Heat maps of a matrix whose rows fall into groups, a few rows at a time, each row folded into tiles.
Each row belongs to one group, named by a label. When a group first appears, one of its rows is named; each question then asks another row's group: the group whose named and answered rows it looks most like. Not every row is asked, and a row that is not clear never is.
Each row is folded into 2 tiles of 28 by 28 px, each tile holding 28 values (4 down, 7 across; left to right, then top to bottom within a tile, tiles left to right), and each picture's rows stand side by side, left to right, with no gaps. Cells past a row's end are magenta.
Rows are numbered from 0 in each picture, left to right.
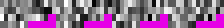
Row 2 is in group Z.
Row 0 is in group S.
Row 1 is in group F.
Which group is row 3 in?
F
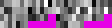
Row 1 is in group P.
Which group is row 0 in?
Z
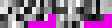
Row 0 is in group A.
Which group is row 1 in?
Z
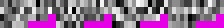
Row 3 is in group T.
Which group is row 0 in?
P
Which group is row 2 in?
P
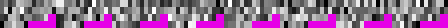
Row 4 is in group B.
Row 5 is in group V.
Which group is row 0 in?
A
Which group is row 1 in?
A
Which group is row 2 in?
F
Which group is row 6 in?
Z
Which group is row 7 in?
F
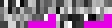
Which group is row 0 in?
B
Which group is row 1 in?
T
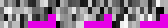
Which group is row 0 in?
T
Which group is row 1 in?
S
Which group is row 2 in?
S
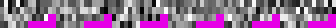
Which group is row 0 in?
B
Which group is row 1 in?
T
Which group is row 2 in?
Z
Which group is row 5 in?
S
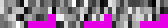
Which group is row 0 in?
A
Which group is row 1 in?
V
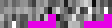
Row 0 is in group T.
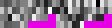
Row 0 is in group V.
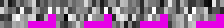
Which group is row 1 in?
V
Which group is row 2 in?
F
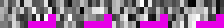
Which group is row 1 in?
A
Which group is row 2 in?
A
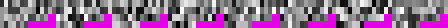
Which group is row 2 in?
Z
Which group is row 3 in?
Z
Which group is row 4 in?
P
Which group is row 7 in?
T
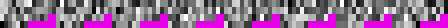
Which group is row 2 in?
S
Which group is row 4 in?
F
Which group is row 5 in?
B
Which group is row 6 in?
B
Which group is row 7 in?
A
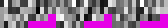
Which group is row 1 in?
V
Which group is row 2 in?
Z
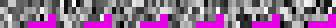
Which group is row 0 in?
F
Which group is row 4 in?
T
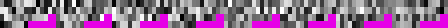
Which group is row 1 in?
B
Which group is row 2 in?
S
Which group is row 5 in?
A
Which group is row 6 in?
T
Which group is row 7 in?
T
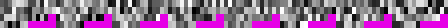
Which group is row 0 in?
Z
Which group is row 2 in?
B
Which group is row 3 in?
Z
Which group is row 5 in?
S
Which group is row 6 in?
S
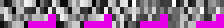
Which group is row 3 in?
B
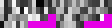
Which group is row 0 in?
S
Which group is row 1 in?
A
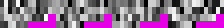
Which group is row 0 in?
B
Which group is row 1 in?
A
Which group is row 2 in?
T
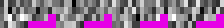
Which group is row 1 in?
F
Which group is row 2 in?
A
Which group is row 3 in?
V
